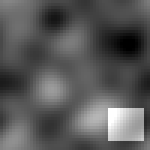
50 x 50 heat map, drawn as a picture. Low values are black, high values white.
There are no regular stripes. In the bottom right lies a patch that is higher than the rest. Most values sit low, with a long tail of high ones. The bottom right is the ninth with the highest average. Values change most from cell to cell in the bottom right.
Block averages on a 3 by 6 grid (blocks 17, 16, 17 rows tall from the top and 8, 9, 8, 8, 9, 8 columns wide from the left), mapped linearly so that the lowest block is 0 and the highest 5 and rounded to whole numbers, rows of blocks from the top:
211100 | 022210 | 221353
